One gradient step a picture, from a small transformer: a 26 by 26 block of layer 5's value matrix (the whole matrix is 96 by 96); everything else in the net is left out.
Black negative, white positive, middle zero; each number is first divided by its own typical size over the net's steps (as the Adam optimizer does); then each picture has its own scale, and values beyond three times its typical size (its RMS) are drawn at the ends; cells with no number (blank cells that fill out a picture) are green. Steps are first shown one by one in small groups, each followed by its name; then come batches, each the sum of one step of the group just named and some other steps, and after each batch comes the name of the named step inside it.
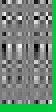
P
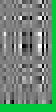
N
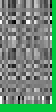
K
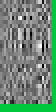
N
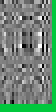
N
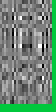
N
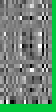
N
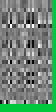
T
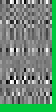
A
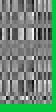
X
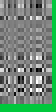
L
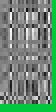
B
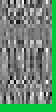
A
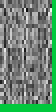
B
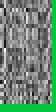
B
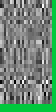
A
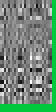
L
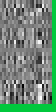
X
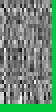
X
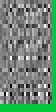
B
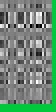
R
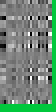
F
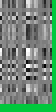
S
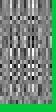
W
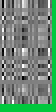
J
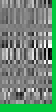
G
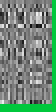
R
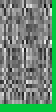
G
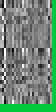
J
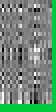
G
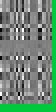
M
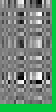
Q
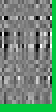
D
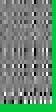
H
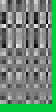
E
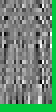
D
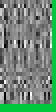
D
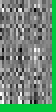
M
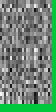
M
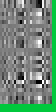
Q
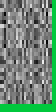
E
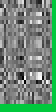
Q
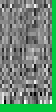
H
